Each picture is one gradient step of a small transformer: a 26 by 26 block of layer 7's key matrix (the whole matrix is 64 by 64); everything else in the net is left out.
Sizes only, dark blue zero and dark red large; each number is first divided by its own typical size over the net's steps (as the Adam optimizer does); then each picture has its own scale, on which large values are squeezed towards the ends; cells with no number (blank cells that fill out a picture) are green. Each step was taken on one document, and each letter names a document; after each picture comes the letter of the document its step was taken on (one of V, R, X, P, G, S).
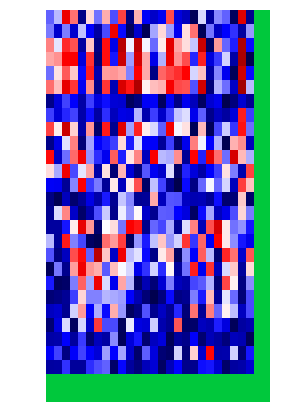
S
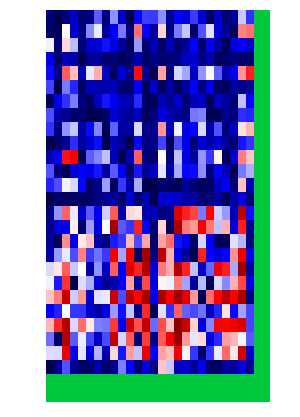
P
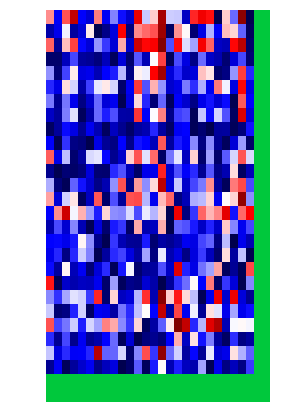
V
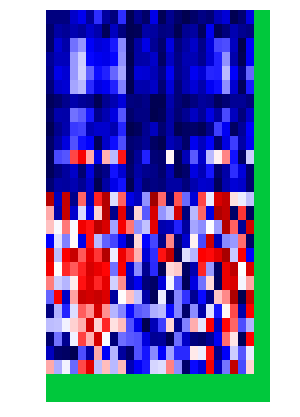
S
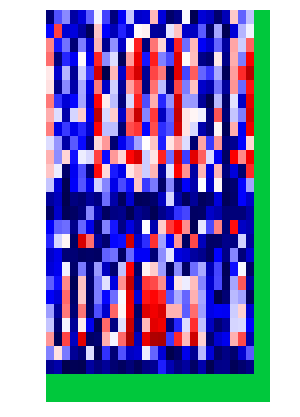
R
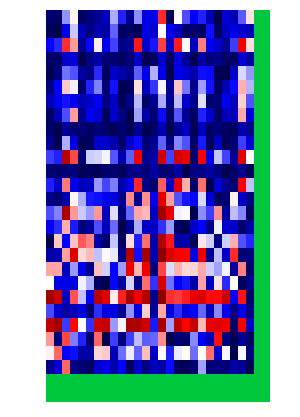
P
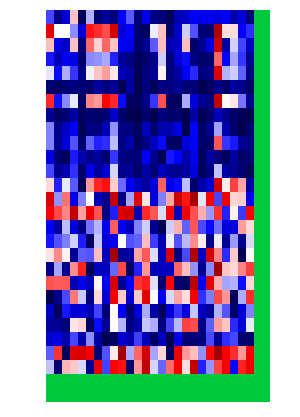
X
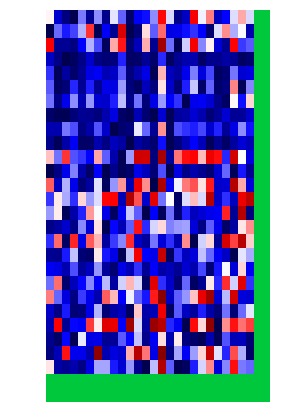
V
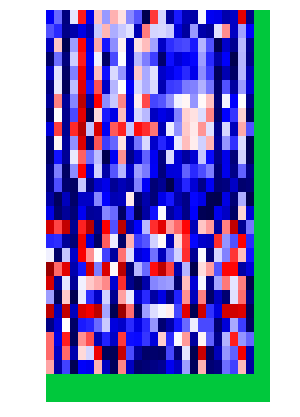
S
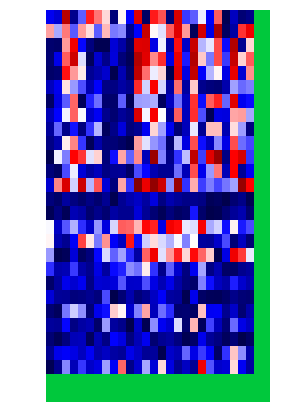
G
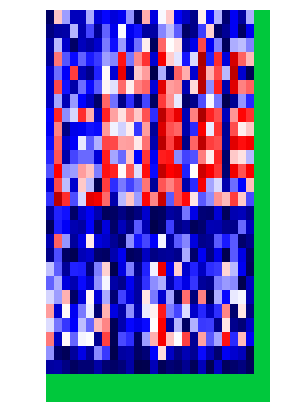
R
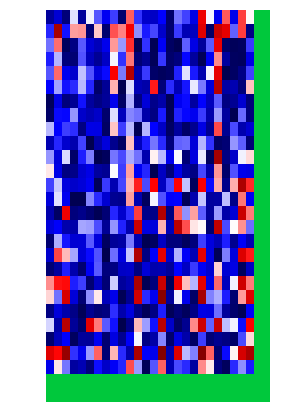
V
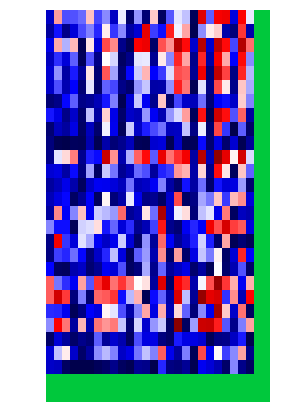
V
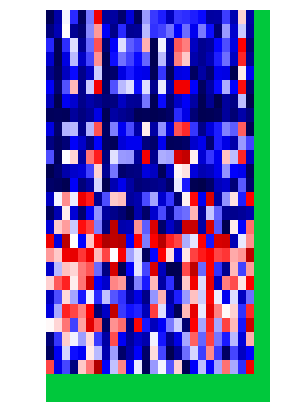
S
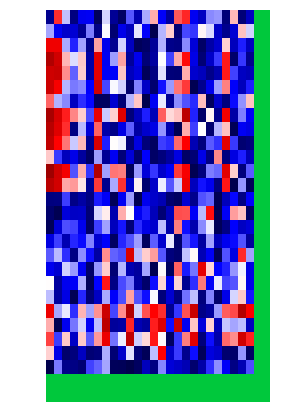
R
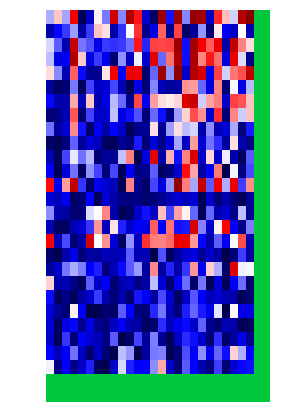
G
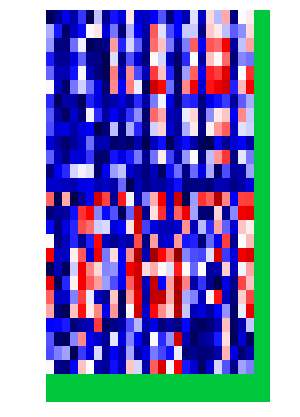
S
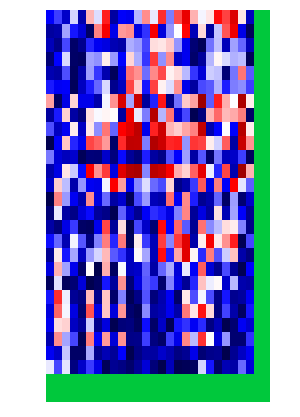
R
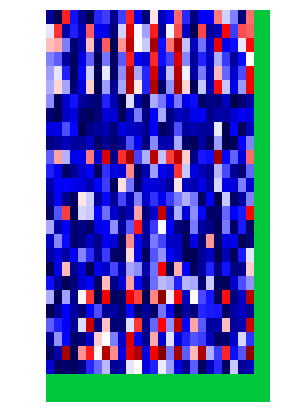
V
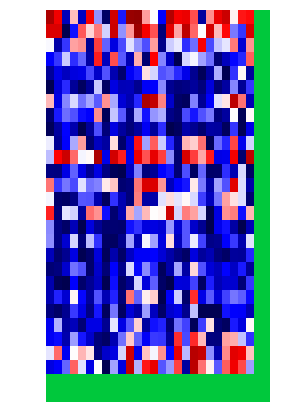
X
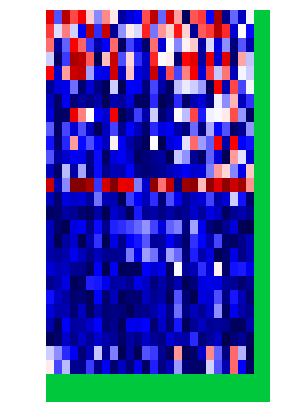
G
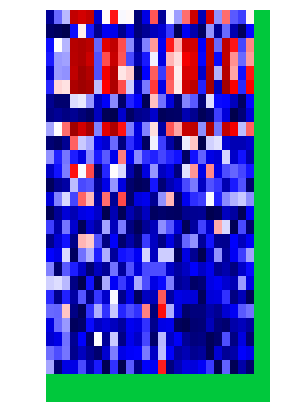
S
